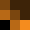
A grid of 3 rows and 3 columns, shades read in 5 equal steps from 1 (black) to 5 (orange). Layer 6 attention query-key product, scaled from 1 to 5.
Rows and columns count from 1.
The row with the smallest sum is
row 1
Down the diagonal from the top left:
3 3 5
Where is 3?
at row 1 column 1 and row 2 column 2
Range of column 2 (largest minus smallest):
2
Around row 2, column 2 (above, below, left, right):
2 4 4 2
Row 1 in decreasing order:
3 2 2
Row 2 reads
4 3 2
